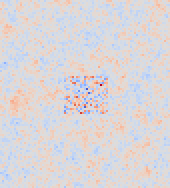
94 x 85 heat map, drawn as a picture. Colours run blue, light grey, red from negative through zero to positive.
Odd rows or columns: none. Seam: none. Average level on the scale: 50%. Odd patch: rougher, in the centre. Histogram: heavy tails on both sides. Mirror symmetry: none. Roughest part: centre. Stripes: none. Slope: none.
